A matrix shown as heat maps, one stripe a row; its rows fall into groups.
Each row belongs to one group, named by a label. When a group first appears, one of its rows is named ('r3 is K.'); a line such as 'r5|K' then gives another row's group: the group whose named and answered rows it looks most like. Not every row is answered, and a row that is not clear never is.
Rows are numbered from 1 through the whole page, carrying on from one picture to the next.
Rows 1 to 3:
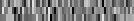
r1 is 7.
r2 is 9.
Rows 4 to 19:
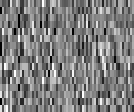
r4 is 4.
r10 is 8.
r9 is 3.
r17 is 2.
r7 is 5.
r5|8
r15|4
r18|8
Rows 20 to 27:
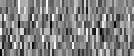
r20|3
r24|2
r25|4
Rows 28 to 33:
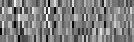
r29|9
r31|9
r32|8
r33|5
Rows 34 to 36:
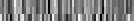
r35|7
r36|2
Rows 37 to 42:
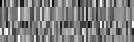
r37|8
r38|3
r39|3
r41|2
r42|3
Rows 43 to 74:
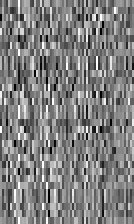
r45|8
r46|7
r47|2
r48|5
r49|4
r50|3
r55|9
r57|2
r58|3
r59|3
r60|4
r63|9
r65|3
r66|4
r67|5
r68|4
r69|3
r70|7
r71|7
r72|4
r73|7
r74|3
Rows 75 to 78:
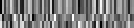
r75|8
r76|8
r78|2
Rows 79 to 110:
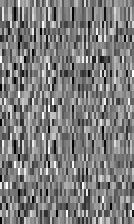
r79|3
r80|9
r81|9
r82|4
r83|5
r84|5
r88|9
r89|4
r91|8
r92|3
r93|2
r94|9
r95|4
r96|8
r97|7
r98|4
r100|9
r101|5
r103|3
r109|5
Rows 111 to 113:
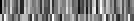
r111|8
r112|8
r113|2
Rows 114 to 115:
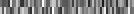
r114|4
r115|2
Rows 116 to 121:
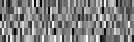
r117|7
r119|2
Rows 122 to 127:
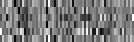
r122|9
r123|5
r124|4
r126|2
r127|9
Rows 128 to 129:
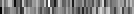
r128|9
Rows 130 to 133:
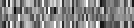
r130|4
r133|4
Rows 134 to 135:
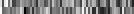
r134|2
